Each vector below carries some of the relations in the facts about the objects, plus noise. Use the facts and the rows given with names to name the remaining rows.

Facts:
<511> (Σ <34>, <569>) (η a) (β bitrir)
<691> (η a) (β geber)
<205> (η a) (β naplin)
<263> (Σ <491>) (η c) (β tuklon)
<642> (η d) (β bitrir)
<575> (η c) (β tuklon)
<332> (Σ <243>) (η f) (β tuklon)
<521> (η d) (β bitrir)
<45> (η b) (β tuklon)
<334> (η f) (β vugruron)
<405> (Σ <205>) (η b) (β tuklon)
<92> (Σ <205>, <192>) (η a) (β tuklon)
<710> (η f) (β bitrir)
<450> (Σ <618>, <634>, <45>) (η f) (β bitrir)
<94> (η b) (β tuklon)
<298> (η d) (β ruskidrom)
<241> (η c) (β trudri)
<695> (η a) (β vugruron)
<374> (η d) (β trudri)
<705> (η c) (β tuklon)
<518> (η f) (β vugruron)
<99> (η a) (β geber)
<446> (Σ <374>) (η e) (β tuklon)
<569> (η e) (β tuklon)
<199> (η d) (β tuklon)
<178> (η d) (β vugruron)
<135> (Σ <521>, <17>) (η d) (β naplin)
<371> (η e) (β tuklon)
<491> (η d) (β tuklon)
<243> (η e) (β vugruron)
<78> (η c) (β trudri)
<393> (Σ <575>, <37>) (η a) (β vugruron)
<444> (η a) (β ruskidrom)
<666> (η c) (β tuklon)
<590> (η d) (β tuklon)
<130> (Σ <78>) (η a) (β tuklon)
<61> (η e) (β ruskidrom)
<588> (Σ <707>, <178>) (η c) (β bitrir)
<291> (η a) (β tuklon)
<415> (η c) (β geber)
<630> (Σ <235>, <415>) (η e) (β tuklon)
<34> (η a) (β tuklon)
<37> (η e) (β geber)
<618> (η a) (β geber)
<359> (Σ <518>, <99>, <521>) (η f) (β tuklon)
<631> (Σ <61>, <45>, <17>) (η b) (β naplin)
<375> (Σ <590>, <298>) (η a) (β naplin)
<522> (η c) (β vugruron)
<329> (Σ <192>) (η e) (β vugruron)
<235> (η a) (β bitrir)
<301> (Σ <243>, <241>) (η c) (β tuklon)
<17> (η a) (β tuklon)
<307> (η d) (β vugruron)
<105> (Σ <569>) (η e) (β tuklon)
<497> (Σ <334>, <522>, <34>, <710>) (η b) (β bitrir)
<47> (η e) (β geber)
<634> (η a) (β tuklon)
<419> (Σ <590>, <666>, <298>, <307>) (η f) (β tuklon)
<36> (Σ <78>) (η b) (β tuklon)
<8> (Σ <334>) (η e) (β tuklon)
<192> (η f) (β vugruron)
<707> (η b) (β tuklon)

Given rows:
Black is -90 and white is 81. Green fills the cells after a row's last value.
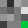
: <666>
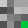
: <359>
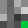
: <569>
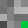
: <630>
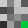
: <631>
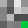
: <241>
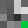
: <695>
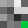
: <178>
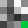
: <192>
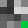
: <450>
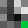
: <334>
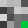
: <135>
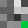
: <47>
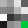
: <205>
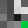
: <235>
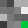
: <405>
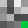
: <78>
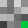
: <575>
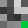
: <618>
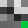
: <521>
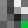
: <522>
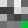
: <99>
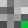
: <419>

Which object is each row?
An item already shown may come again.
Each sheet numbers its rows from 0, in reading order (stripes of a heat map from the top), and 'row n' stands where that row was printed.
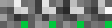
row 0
<178>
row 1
<588>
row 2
<450>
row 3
<307>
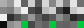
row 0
<205>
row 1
<518>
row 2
<521>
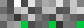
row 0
<415>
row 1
<17>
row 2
<61>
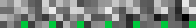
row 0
<36>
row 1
<329>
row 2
<375>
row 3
<92>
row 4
<34>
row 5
<374>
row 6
<710>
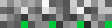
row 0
<590>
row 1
<243>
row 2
<329>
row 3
<631>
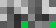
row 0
<34>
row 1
<695>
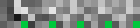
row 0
<235>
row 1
<92>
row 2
<301>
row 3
<332>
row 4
<301>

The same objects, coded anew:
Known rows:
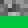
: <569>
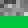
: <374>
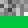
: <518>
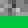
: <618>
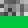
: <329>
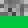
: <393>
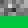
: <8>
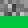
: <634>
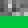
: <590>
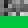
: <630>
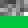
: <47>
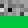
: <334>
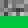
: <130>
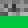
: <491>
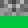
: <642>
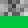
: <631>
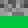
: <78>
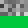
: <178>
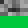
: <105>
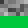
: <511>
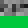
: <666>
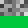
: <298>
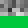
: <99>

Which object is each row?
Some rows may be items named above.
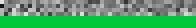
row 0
<192>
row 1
<522>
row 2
<178>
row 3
<374>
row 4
<642>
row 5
<497>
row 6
<99>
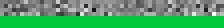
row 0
<92>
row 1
<588>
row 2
<243>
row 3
<334>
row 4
<235>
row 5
<710>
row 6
<518>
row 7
<695>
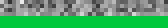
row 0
<61>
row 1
<415>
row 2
<631>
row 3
<631>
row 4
<450>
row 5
<521>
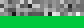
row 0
<444>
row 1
<307>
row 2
<45>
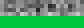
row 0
<450>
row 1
<691>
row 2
<17>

